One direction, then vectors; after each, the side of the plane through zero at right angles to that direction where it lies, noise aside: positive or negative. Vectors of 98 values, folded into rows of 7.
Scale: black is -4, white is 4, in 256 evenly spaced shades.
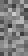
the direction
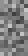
negative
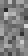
positive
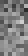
positive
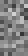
positive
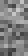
positive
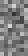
negative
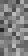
positive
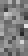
positive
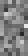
positive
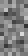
negative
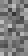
negative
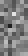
positive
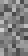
negative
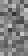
negative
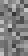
negative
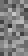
positive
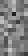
negative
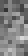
positive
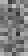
negative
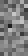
positive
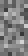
positive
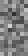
negative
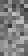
positive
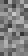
positive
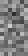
negative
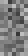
negative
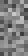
positive
